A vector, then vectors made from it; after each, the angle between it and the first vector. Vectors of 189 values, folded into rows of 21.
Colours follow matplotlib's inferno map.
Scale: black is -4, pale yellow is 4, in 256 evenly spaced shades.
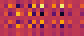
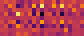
nearly parallel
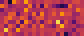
partly opposed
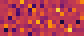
partly opposed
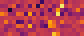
partly aligned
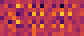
nearly opposite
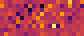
partly opposed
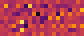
partly opposed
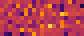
partly opposed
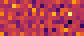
partly opposed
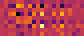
nearly opposite
